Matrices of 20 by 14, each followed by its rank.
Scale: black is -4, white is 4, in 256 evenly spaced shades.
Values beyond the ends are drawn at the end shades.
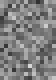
full rank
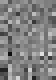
three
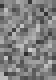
full rank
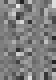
three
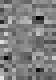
three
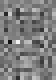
three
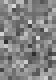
full rank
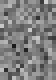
full rank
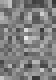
three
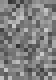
full rank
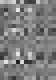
three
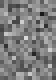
full rank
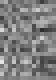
three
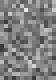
full rank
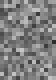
full rank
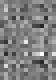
three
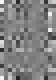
three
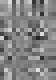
three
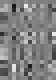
three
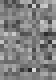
three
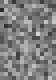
full rank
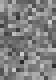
full rank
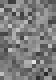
full rank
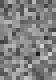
full rank
